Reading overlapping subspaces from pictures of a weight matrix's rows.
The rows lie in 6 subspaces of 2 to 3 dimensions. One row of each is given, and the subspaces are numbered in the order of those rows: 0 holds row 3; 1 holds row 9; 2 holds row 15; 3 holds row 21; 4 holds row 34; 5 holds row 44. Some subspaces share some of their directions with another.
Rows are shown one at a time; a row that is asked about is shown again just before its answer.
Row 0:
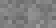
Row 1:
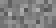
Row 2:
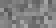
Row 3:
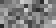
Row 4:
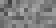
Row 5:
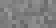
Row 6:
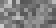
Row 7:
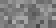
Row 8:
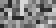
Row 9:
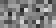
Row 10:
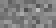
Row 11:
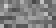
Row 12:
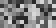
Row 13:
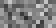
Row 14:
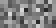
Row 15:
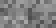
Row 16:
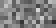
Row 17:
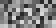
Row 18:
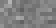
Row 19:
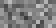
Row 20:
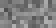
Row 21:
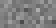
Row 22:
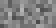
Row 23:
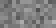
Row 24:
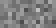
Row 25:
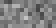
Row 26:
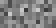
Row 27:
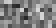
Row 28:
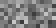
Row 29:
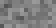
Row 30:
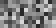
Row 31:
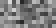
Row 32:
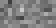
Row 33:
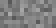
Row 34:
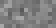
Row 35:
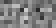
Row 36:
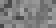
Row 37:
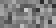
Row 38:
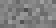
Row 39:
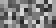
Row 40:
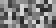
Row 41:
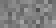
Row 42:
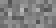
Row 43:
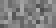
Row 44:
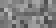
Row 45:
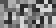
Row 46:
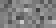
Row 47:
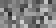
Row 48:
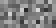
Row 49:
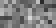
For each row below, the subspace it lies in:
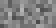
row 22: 0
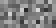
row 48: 1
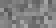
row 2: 5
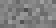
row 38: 3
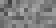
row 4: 0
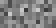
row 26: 0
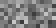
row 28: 2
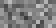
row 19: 1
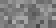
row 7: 2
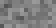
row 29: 4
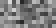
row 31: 4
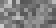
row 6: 3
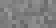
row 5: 5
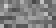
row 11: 4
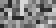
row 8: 0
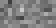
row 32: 3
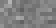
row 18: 3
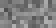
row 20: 5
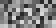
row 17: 3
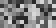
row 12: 2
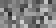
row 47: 5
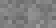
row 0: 2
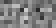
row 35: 1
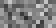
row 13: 1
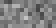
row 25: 1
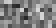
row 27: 1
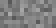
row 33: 4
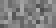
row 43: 0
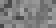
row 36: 4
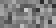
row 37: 2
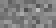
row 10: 5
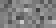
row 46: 3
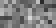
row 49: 2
